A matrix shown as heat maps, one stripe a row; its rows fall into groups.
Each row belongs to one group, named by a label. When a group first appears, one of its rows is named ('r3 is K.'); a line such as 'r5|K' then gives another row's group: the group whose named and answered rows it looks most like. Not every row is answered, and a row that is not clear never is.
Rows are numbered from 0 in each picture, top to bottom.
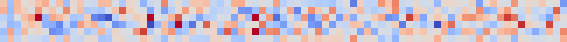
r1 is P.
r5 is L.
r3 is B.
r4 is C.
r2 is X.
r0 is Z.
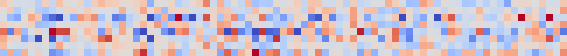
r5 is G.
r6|G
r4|P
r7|C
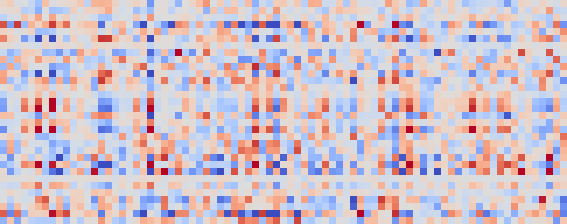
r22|B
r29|Z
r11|Z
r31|C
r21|C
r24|B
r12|Z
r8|P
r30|P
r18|X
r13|X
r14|X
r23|X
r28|Z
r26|X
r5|G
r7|B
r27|G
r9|C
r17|X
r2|X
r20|C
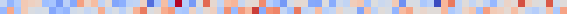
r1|C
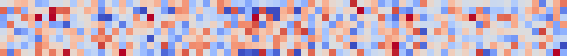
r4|Z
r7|P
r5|G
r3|C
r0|L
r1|P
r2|X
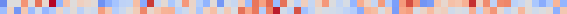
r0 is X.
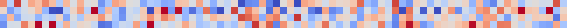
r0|P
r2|C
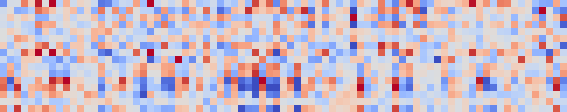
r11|P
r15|P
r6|Z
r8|B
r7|X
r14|G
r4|G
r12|P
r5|L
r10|C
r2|L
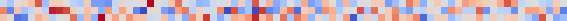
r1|P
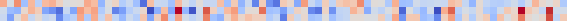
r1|B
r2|B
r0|P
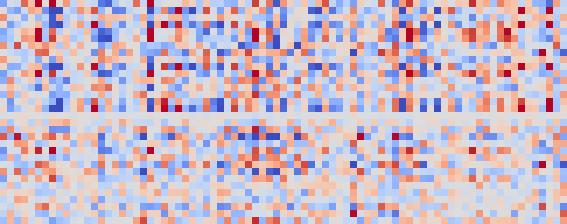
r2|G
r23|Z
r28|L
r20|L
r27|L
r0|X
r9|B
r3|B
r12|G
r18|C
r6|P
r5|X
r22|C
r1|B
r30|L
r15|B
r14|B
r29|Z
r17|P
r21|X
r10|X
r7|Z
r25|X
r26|L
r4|X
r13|C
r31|C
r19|P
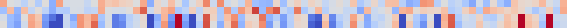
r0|G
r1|C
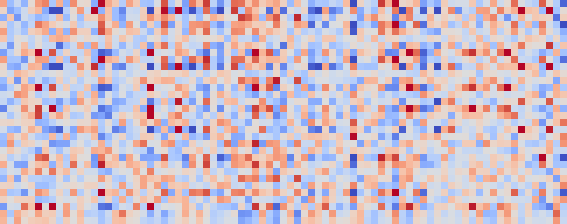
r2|C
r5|P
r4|Z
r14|B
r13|L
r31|P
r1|B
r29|X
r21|G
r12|X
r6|B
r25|C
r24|X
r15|X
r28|L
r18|B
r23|Z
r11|C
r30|P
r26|L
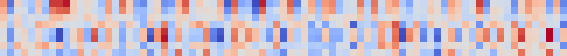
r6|Z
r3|Z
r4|B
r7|B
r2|P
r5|B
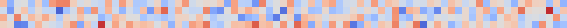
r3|Z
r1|B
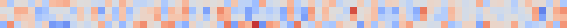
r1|L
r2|L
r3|C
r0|P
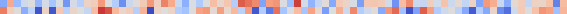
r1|G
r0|C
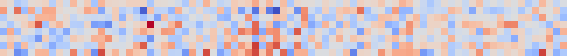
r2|Z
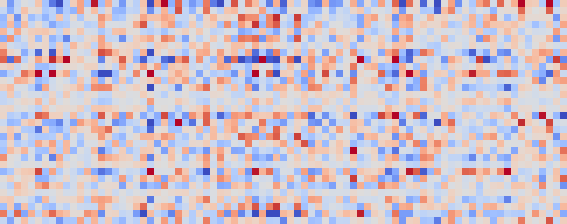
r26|Z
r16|Z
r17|B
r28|G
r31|B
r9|L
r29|C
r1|B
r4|P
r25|L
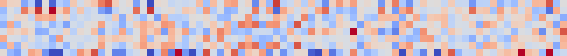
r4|L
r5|G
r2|Z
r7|B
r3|C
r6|C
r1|X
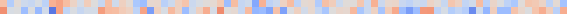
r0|P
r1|G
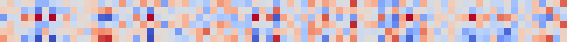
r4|G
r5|G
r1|G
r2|X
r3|L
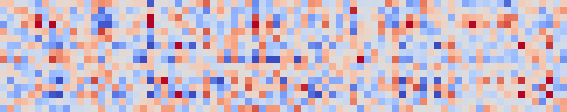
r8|P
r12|Z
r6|B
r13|B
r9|Z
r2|X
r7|P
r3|X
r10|G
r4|Z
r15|C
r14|L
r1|L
